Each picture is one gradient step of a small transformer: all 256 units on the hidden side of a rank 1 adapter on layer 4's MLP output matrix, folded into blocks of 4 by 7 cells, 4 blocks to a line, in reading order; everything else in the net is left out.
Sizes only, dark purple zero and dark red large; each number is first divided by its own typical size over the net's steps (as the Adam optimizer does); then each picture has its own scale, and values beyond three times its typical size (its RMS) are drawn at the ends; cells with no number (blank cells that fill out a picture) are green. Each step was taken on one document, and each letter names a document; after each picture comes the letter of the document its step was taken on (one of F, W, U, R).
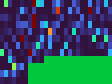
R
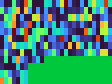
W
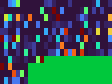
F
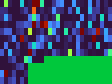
R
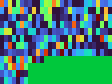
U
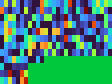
W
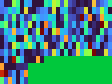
W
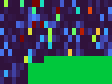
R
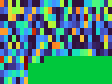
U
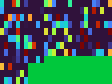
W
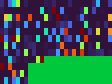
F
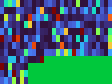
F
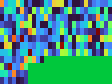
U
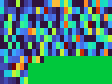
U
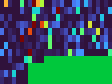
R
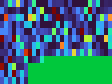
F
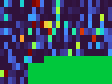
R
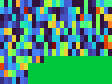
U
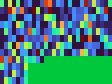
U
